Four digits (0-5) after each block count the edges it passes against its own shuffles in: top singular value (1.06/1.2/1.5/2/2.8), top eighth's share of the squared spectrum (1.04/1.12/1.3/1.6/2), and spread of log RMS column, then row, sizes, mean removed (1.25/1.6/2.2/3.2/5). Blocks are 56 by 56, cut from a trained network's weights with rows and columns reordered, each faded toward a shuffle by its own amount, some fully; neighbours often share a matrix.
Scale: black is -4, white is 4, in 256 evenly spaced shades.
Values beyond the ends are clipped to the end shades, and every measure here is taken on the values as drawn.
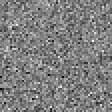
0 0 0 0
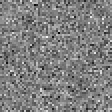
2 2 0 1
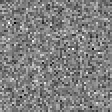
0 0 0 0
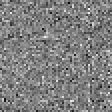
2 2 1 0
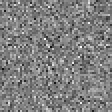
2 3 2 2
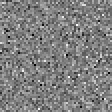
0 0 0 0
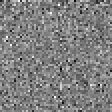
2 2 1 1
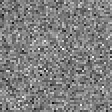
2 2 0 0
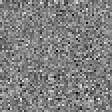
3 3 1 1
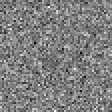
0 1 0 0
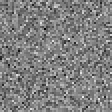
0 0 0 0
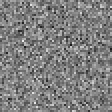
2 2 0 0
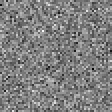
0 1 0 0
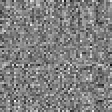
3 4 1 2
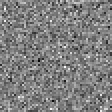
1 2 0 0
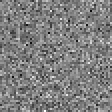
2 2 1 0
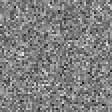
1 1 0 0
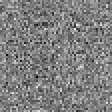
3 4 1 2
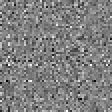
3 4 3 2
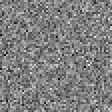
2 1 0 0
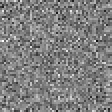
3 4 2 2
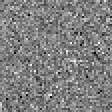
1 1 0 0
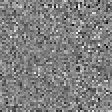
2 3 2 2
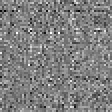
3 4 2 2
